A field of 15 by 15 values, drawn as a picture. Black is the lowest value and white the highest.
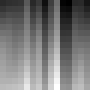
Slope: up to the bottom. Grain: streaks running down. Ninth with the lowest average: top right. Lone odd cells: none.
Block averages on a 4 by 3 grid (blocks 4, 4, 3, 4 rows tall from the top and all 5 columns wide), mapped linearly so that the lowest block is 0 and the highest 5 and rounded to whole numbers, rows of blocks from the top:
1 1 0 | 3 3 1 | 4 4 3 | 5 5 4
